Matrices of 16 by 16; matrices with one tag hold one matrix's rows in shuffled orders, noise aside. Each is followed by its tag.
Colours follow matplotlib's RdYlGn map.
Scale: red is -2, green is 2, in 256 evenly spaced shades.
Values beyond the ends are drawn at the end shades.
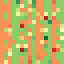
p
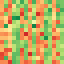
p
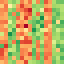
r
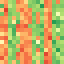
r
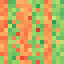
r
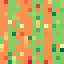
r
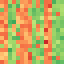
r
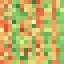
p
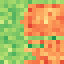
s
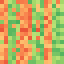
r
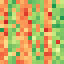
r
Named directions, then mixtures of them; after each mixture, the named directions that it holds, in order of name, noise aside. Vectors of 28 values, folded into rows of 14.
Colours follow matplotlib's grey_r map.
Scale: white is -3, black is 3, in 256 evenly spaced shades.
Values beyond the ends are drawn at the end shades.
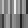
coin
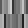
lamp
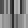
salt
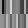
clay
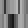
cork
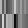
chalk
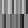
coin, lamp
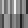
coin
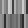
coin, lamp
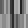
salt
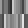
lamp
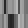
cork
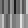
coin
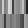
coin, lamp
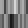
coin, cork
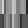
coin, salt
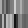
chalk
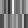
lamp, salt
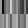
clay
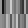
clay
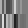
chalk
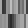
clay, cork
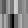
cork, salt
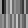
clay
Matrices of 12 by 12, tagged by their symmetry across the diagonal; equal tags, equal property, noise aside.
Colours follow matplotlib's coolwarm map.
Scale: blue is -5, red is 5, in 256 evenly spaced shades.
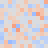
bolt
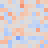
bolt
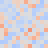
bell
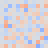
bell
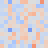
bolt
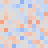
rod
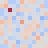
bell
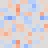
rod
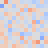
rod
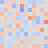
bolt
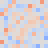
bell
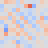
rod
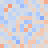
bell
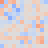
bell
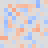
rod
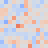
bolt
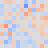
rod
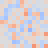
bell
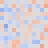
bolt
